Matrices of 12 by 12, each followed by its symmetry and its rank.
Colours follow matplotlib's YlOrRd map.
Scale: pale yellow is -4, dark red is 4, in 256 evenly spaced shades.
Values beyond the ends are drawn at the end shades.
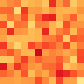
neither, full rank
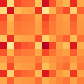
symmetric, rank one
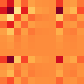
symmetric, rank one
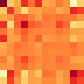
symmetric, rank two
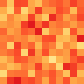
neither, full rank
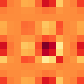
symmetric, rank one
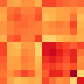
symmetric, rank two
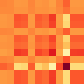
symmetric, rank one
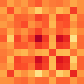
symmetric, rank two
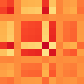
symmetric, rank one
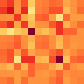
symmetric, rank two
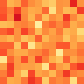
neither, full rank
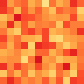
neither, full rank
